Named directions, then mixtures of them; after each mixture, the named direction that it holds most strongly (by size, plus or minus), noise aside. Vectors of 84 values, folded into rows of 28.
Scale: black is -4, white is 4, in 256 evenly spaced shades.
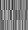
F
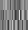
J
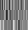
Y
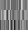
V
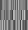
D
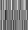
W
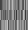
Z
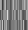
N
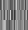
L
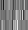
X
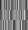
D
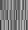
Z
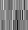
X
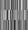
V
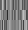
N
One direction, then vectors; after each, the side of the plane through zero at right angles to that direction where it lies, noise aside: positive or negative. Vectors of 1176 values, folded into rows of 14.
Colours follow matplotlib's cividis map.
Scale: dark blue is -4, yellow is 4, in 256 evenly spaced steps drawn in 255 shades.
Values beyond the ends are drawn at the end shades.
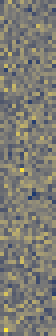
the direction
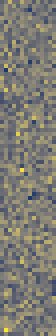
positive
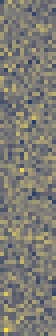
positive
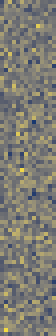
positive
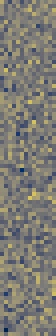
negative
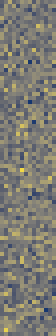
positive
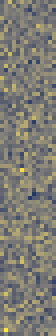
positive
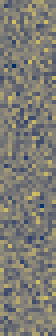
negative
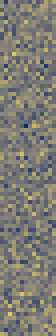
negative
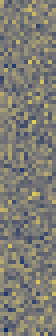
negative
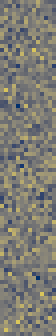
positive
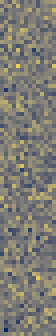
negative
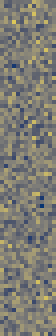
negative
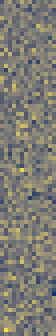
positive
